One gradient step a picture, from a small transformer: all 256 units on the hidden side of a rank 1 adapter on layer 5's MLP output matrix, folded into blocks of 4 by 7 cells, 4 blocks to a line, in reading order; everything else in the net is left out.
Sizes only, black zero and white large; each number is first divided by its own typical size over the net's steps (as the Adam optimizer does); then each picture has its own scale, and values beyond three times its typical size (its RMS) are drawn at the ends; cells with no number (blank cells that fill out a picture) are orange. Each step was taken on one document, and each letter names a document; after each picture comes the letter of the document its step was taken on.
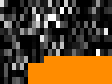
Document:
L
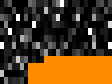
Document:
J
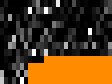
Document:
J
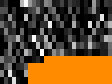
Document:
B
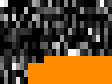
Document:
L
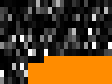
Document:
J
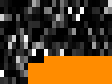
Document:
J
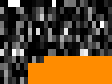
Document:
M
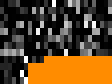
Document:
M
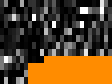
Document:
L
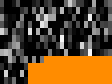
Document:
M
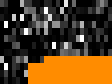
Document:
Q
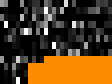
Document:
Q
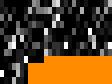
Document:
J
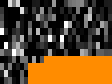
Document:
M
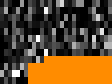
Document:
B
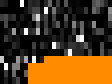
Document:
Q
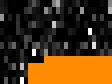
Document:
J
